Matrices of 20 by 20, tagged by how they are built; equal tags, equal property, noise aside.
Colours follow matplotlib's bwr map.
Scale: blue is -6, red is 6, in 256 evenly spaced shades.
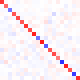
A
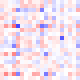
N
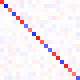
A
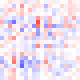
N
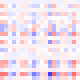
N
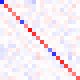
A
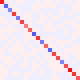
A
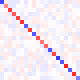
A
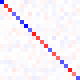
A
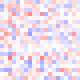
N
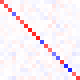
A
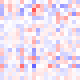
N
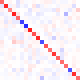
A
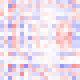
N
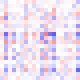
N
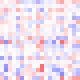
N
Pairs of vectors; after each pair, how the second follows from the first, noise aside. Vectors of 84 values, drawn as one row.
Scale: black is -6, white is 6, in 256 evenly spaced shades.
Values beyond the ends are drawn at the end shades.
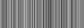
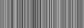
reversed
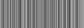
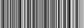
scaled up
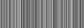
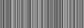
reversed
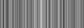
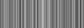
reversed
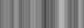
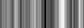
scaled up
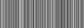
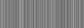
shrunk
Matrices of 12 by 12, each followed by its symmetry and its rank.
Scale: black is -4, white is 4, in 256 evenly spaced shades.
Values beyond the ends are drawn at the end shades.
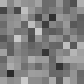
neither, full rank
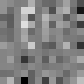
neither, rank two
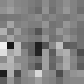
neither, rank two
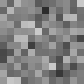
neither, full rank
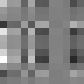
neither, rank one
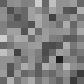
symmetric, full rank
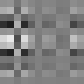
neither, rank one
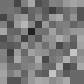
symmetric, full rank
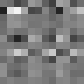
neither, rank two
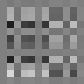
neither, rank one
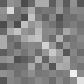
symmetric, full rank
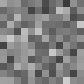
neither, full rank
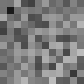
symmetric, full rank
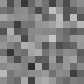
neither, full rank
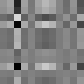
neither, rank one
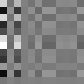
neither, rank one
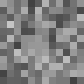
neither, full rank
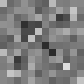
symmetric, full rank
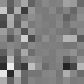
neither, rank two
